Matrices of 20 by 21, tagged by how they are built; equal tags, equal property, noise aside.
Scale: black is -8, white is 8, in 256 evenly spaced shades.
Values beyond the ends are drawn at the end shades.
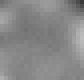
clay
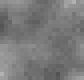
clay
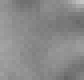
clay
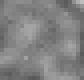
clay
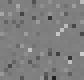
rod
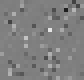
rod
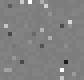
rod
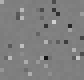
rod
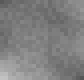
clay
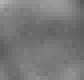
clay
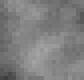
clay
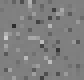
rod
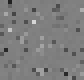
rod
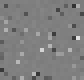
rod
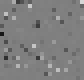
rod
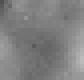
clay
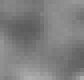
clay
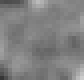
clay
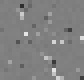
rod
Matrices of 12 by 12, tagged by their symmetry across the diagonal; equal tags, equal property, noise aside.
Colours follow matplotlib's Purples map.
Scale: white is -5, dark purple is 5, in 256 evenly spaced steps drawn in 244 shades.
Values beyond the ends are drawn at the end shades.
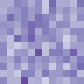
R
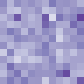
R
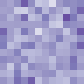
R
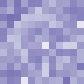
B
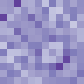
B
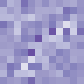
B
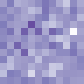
R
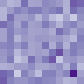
B
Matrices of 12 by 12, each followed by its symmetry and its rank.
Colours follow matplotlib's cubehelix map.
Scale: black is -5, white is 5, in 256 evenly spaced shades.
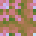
symmetric, rank two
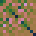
symmetric, full rank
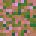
neither, full rank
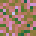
neither, full rank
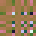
symmetric, rank one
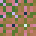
symmetric, rank two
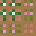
symmetric, rank one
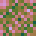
symmetric, full rank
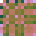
symmetric, rank two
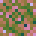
symmetric, full rank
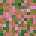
neither, full rank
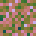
neither, full rank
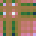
symmetric, rank one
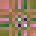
symmetric, rank two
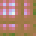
symmetric, rank one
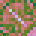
symmetric, full rank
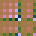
symmetric, rank one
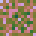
symmetric, full rank
